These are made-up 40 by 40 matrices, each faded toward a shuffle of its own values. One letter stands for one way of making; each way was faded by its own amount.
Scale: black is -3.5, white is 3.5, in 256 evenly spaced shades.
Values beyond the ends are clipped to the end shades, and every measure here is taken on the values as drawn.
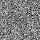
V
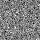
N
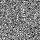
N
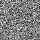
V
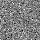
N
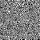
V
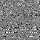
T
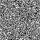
N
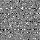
T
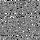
T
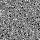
N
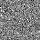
N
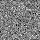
N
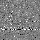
T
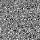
V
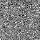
V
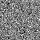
N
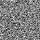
N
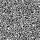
N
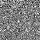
V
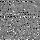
T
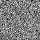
V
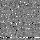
T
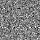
V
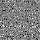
T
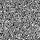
N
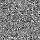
V
